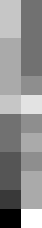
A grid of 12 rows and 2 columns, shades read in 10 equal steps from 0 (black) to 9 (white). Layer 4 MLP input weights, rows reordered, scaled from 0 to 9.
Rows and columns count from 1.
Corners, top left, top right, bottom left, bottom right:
7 4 0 9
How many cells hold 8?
1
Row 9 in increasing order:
3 5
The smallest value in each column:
0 4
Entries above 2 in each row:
2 2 2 2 2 2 2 2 2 2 1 1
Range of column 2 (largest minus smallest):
5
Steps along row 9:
up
